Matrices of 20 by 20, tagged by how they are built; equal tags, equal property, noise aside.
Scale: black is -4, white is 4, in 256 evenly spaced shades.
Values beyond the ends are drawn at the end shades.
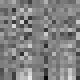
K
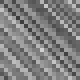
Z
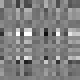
K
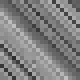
Z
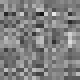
K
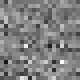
K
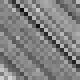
Z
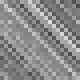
Z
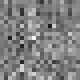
K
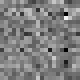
K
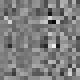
K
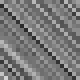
Z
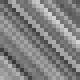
Z
